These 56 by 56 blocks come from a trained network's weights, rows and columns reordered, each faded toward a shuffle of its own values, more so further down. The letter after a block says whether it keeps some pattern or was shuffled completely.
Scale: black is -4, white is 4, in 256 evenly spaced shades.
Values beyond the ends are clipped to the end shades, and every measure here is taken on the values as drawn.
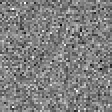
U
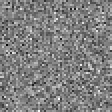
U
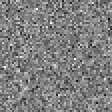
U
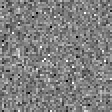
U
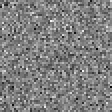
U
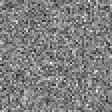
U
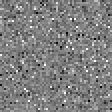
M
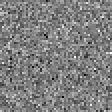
M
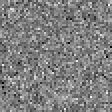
U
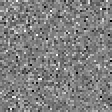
M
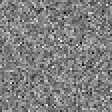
U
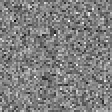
M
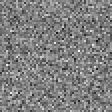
M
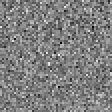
M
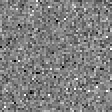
M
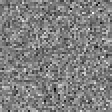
U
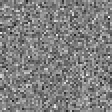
M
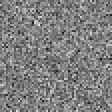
M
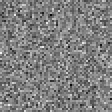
M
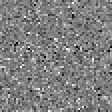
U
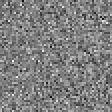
M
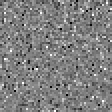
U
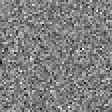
U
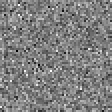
U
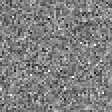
U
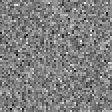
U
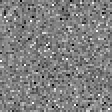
M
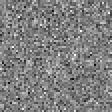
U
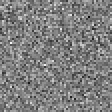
M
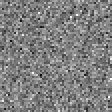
M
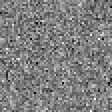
M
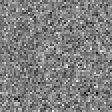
M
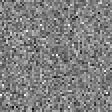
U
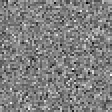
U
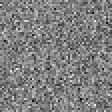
M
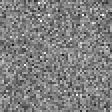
M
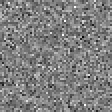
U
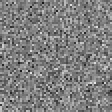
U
